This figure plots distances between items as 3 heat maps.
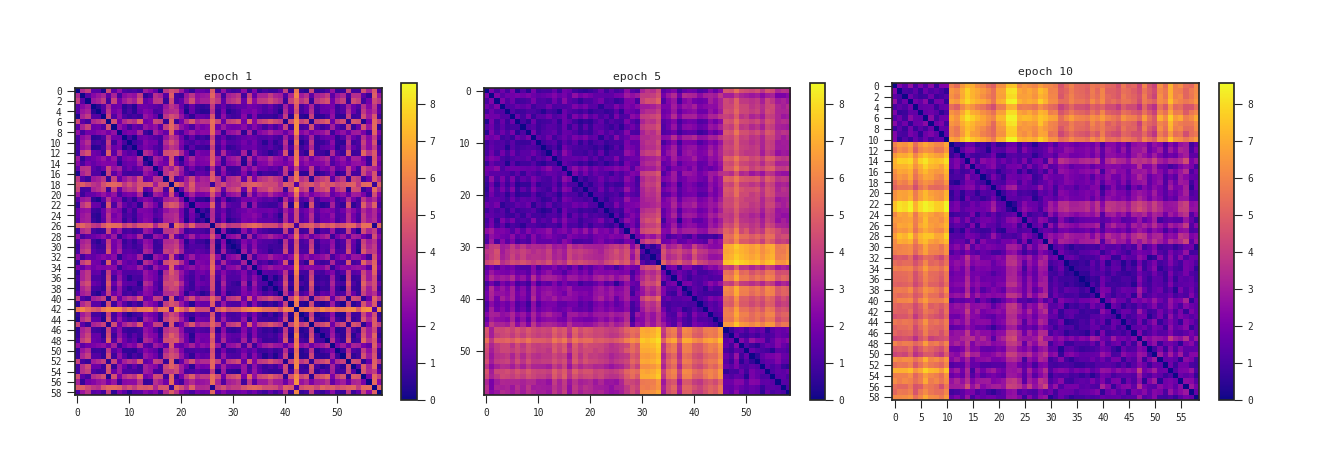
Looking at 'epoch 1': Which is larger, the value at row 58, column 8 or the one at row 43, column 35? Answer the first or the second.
the first
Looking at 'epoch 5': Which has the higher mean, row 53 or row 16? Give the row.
53
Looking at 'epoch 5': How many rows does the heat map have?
59
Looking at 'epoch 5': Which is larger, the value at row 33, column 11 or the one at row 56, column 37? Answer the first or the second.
the first
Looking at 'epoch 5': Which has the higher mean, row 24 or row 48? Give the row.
48
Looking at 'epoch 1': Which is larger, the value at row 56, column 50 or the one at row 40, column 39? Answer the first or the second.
the second
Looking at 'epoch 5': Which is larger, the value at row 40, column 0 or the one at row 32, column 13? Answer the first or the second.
the second
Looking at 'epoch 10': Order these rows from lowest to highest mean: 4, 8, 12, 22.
12, 22, 4, 8
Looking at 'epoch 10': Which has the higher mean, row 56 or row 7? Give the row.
7
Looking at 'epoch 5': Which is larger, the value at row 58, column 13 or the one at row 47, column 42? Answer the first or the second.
the second
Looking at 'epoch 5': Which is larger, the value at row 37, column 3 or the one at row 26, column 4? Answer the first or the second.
the first
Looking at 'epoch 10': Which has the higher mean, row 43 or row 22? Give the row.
22
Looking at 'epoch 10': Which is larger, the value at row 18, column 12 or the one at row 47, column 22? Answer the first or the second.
the second
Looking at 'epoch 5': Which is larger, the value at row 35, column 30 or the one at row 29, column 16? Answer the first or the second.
the first
